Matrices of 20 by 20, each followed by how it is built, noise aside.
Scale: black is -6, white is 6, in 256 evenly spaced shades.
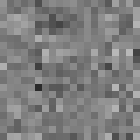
low rank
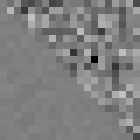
upper triangular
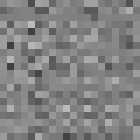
low rank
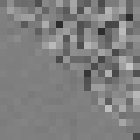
upper triangular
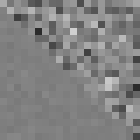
upper triangular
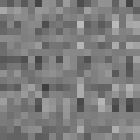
low rank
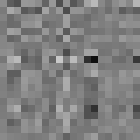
low rank
